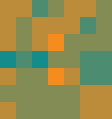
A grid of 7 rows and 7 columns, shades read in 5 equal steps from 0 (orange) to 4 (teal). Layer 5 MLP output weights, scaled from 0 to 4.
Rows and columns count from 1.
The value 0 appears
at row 3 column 4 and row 5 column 4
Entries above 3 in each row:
0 0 0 2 0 0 0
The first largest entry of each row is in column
3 6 2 1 6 1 2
